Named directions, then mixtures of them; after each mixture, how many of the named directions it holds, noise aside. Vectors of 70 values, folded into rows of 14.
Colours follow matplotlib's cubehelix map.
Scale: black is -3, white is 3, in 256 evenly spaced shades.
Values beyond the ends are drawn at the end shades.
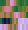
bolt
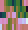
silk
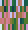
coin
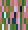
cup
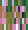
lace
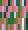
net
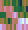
two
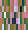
one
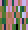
one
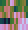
one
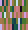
two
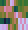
one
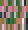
one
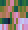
one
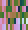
three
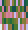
two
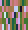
one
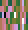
two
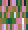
three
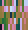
two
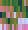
two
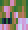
one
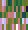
two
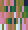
three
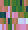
two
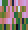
two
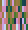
two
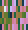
one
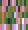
three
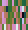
one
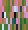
two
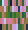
three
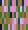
one
